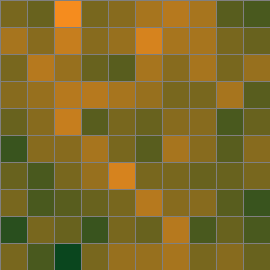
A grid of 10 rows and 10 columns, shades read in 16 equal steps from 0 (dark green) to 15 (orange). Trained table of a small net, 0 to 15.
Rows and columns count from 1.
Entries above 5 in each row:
8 10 9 9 8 7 9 6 6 8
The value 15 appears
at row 1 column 3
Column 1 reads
7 10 7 8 6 3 6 7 2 7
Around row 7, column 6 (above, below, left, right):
5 11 13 7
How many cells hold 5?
8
